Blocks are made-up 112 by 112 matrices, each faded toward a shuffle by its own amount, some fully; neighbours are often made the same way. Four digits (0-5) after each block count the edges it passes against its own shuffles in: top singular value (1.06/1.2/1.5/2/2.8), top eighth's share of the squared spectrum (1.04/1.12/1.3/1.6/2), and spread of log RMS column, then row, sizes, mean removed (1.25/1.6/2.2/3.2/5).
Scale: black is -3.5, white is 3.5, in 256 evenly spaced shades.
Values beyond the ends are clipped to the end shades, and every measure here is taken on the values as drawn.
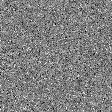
0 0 0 0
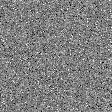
0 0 0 0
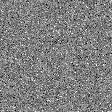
0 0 0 0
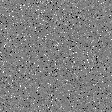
1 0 0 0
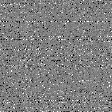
2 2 1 3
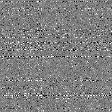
2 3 2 4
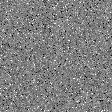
0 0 0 0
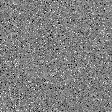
0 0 0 0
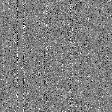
2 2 3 0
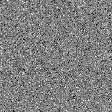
3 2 1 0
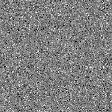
3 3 2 1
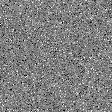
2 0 0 0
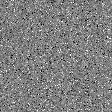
0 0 1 0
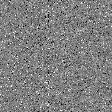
1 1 1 0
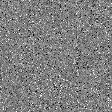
1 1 2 0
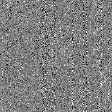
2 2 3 0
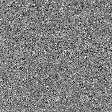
0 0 0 2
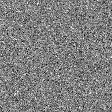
0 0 0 1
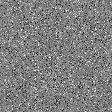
0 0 1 0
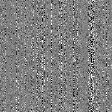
2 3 4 0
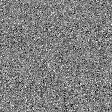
0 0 0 1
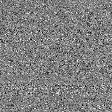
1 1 0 3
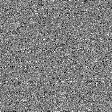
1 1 0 3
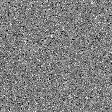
0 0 0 1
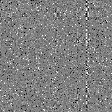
4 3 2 0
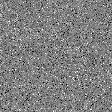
3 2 1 1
